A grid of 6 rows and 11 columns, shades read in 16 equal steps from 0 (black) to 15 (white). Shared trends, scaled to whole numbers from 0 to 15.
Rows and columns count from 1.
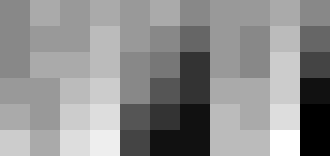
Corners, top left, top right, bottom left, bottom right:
8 8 12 0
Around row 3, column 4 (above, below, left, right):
11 12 10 8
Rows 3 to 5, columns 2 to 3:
10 10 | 9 11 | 9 12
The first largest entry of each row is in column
2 4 10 4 4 10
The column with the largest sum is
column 10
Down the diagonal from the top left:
8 9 10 12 5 1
